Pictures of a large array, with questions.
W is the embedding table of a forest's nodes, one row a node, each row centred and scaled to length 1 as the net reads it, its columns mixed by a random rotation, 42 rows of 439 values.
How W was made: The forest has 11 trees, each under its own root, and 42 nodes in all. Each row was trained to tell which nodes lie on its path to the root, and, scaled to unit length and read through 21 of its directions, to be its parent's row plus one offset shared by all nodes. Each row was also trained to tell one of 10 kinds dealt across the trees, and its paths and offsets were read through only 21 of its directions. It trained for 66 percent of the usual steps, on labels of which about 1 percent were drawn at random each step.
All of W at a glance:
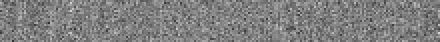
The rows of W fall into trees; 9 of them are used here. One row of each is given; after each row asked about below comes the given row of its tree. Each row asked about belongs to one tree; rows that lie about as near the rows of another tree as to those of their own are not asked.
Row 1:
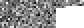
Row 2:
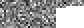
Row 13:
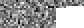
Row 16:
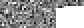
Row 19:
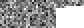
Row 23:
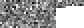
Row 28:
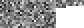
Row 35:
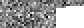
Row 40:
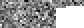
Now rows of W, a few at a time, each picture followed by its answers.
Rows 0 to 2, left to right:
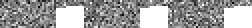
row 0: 13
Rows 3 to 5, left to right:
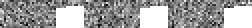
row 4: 23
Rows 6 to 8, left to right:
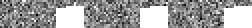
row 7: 16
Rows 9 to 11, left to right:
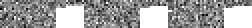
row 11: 35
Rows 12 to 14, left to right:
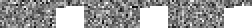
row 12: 2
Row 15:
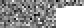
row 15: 1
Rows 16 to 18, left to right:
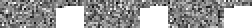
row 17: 23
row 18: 40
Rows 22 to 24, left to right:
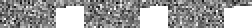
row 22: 23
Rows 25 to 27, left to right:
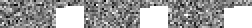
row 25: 1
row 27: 1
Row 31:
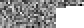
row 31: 16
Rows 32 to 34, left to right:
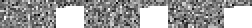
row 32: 35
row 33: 19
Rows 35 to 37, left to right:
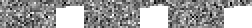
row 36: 35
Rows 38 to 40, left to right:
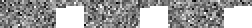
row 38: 28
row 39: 13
